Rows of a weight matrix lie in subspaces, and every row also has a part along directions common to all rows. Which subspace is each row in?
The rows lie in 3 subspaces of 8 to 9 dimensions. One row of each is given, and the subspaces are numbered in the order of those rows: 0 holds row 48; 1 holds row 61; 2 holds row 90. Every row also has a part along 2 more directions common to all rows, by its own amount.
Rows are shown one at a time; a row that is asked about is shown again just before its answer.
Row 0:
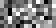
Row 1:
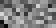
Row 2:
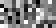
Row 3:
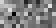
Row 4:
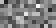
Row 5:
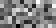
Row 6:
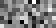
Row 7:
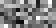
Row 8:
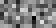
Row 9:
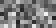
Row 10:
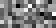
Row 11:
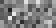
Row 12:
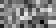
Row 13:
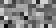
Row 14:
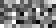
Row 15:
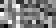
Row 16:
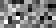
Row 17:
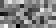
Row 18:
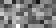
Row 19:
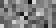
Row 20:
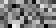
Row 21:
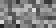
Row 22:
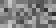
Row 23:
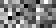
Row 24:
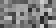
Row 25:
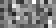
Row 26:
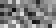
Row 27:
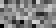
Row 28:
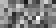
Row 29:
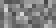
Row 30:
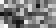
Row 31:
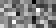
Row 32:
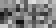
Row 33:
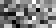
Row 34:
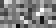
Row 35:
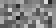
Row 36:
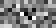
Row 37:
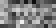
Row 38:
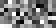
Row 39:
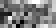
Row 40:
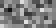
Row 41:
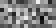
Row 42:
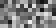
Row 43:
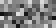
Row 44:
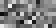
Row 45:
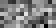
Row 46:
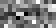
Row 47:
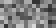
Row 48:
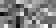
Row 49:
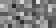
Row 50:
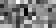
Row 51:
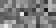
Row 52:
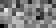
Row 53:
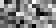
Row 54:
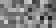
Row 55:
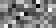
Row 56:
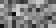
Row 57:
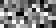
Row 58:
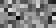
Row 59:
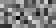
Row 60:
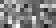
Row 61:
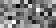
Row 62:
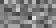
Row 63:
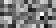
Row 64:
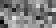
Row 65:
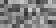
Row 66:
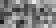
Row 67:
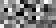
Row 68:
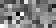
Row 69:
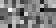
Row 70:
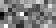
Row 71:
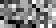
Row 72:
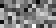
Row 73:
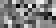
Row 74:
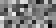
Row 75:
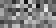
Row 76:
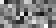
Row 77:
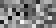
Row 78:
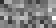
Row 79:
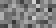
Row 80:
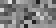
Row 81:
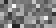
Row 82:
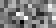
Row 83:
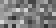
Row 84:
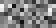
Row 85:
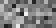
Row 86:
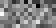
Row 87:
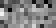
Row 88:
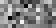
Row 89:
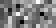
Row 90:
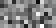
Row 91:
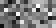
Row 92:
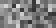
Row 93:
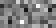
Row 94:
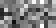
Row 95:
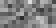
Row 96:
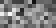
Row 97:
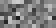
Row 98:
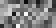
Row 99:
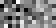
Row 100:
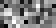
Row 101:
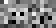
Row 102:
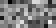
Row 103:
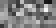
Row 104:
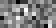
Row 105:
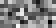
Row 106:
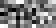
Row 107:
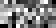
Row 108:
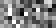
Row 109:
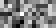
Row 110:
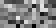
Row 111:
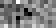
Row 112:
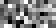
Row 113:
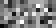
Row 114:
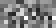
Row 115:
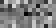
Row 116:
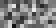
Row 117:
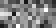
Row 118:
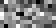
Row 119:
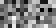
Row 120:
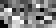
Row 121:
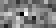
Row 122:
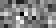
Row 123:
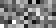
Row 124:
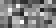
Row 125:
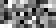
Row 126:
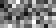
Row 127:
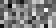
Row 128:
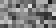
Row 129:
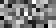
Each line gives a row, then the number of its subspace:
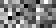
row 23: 1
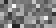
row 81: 0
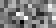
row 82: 2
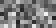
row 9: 2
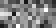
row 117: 1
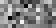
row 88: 1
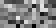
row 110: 2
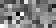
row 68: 2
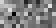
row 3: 1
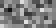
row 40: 1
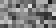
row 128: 1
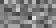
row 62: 0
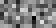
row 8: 0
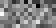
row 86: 1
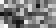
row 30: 1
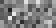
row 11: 1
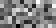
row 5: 1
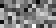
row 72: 1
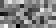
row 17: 2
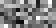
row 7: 1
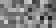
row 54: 2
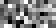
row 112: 2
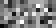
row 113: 0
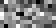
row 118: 0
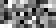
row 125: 0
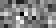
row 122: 0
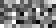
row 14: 1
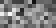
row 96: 2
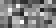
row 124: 1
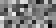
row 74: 0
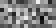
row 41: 2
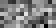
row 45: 2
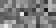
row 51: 0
